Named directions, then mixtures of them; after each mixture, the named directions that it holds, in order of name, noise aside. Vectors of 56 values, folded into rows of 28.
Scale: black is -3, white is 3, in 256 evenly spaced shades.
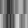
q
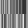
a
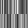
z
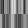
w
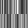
z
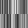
w, z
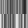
a, q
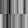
q, w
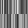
z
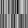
z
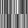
z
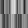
w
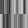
q, w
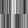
w, z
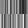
a, z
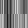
q, z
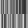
a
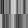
w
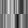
q, z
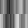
q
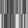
a, q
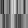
w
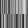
a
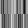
a, w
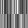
z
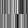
q, z
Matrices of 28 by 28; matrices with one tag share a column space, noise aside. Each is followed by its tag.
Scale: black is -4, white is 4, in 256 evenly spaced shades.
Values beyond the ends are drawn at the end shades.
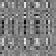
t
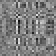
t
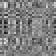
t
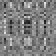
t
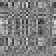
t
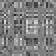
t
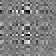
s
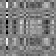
t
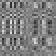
t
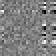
s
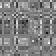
t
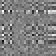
s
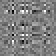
s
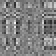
t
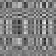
t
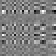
s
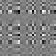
s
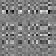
s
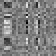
t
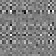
s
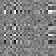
s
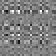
s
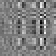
t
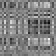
t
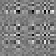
s
